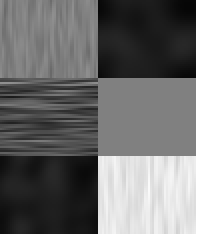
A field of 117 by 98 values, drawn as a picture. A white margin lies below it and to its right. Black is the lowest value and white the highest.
The table splits into 3 rows of 2 panels. Panel 1,1: middling, streaked downward, faint in contrast. Panel 1,2: very low, smooth, faint in contrast. Panel 2,1: low, streaked across. Panel 2,2: middling, flat. Panel 3,1: very low, smooth, faint in contrast. Panel 3,2: very high, streaked downward, faint in contrast.
